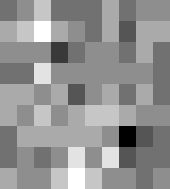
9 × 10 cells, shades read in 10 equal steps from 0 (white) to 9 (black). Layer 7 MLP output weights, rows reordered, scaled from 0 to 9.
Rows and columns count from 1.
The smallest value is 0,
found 2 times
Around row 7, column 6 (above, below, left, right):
2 4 3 4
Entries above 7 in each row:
0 0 0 0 0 0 1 0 0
